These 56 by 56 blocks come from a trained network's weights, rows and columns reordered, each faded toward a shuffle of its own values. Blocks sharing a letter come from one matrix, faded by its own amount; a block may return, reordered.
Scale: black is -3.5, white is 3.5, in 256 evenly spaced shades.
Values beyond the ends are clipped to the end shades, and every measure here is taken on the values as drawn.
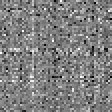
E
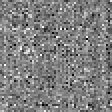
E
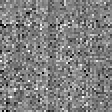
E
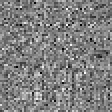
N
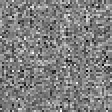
N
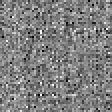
E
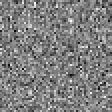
N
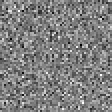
N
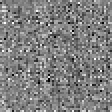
E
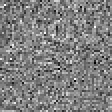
N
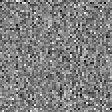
N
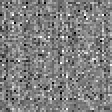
E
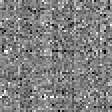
E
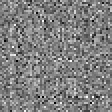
N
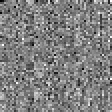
N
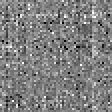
E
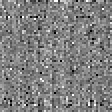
E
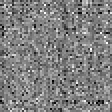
E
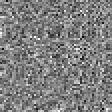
N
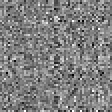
N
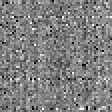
E
